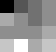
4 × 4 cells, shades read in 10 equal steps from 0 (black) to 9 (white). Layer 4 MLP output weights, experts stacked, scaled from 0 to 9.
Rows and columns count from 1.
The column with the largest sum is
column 4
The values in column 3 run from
4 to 6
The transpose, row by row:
0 6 5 7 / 3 5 5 9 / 4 4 5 6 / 5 5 6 7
